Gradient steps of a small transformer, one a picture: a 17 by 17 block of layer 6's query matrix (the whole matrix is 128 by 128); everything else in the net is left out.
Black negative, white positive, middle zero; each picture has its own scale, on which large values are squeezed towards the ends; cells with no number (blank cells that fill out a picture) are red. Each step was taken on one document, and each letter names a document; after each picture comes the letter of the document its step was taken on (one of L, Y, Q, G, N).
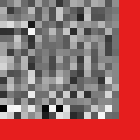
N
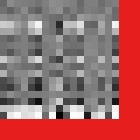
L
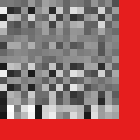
L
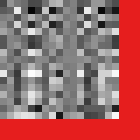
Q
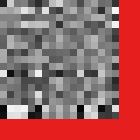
Q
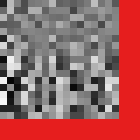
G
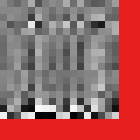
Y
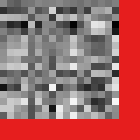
L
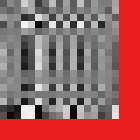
Y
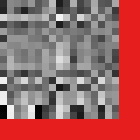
L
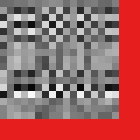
N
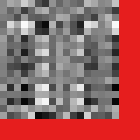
Y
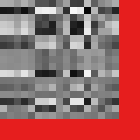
Y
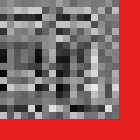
G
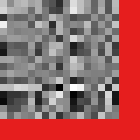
G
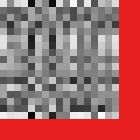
G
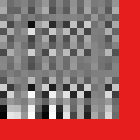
N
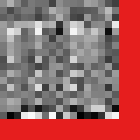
L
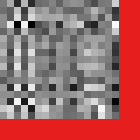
Y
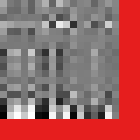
N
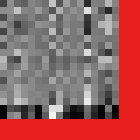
L
